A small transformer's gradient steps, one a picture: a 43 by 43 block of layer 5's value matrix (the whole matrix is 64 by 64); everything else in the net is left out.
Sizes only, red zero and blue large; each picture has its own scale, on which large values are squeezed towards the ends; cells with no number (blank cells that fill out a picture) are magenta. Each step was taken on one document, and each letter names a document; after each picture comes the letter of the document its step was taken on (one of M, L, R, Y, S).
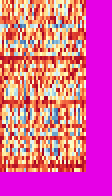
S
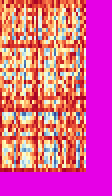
S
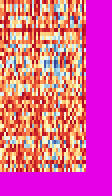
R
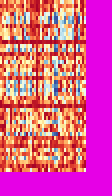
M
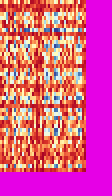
M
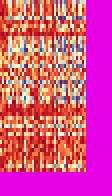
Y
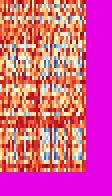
R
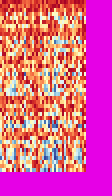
R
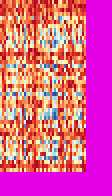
R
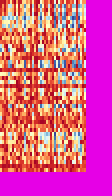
Y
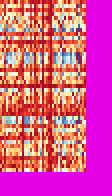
Y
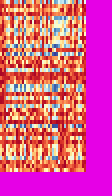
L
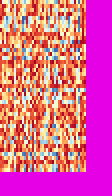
S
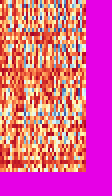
Y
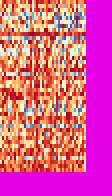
Y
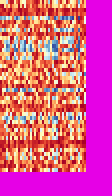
S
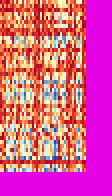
L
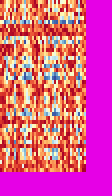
S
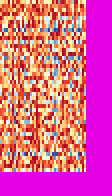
S
